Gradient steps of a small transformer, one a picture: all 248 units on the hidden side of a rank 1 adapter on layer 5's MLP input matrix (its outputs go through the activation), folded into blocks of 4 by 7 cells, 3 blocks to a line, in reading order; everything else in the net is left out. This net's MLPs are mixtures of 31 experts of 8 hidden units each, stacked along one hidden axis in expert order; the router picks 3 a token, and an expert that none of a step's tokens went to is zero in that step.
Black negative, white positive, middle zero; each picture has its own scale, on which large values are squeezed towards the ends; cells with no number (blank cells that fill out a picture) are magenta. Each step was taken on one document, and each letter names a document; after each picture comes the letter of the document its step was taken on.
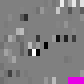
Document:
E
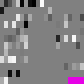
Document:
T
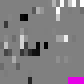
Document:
E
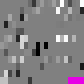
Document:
E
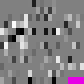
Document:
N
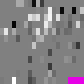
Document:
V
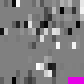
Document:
V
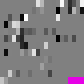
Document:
E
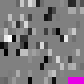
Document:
N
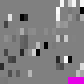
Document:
E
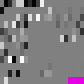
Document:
T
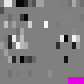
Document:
T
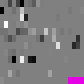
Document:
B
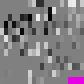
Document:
N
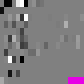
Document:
T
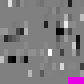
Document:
B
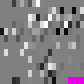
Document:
V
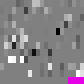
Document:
B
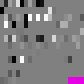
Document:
T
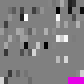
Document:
E
